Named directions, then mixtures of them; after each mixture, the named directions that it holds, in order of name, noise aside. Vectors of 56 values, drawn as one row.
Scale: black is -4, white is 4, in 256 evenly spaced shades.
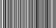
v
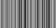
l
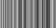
l, v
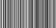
v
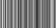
l, v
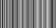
l, v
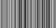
l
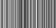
l, v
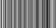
l, v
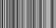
l, v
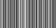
l, v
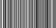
v
